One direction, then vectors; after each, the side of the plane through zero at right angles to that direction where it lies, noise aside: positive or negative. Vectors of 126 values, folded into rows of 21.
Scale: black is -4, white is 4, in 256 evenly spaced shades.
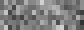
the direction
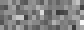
negative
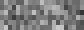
positive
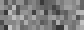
negative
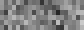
negative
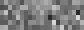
positive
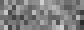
positive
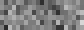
negative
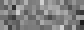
positive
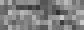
negative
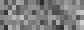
negative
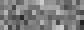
positive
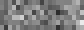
negative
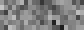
negative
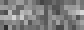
negative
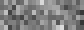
positive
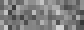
positive
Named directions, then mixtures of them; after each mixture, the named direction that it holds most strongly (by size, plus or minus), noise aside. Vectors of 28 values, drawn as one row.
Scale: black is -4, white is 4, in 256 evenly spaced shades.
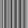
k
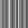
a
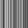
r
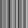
a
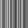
r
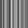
k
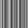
k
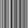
k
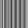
k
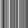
a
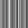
a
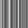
a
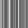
a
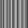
k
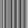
k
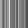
a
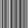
k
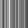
a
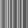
r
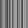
r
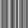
a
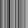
a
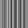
k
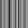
a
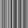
k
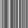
a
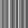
a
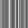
a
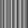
k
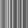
r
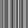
a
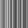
r
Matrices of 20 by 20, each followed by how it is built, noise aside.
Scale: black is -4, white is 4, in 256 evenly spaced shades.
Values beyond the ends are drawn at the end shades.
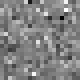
noise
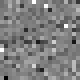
noise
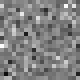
noise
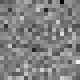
noise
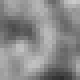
smooth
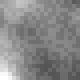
smooth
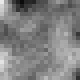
smooth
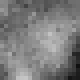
smooth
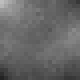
smooth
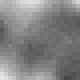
smooth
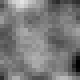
smooth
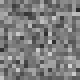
noise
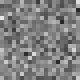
noise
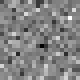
noise
